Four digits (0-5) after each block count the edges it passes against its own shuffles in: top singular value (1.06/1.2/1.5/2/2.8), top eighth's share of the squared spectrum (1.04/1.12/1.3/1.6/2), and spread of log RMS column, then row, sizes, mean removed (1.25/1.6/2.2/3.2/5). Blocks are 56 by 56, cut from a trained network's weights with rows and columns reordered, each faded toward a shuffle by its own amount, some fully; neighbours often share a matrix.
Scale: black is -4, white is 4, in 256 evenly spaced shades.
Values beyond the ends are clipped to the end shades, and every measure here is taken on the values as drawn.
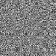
3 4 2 2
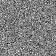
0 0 0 0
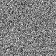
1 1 0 0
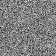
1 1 0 0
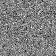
0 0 0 0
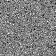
0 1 0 0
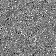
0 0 0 0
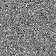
1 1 0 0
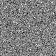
0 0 0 0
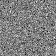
1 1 0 0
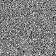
2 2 1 0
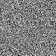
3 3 0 1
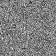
1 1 0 0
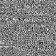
3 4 1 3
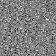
2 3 2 1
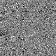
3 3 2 1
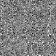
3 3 2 1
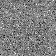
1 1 0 0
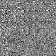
2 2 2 1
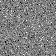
0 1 0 0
